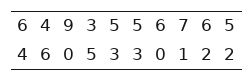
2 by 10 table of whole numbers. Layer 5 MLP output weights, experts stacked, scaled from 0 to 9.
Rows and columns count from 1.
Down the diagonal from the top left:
6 6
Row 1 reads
6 4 9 3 5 5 6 7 6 5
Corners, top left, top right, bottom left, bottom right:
6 5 4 2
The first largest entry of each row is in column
3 2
